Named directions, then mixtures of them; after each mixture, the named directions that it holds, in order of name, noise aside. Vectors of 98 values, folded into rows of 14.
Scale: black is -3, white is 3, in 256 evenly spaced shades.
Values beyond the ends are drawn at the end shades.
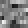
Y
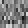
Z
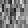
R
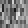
R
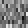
Z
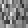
R, Z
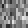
R, Z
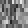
R, Y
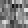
R, Y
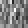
R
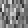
R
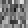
R, Y, Z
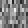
R, Z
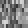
R, Y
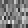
Z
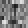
R, Y, Z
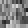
R, Y, Z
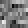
Y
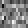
R, Y, Z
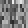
R, Y, Z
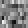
Y, Z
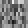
R, Y, Z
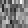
R, Y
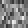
Y, Z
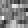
Y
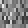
R, Z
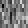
R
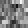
R, Y
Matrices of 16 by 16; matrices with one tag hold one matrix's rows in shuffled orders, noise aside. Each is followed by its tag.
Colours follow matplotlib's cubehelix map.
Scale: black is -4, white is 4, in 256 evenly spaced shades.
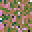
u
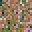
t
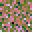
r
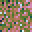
t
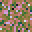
r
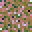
u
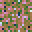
u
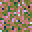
u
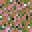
r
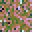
t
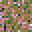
u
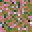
u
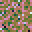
u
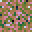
r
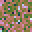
u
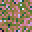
t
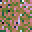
t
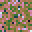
u
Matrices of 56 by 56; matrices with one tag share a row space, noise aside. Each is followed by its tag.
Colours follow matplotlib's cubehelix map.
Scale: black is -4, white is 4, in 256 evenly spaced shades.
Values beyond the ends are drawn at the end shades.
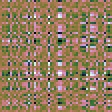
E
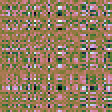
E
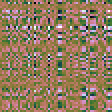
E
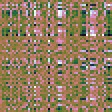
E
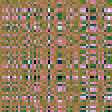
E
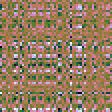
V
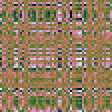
V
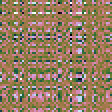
V
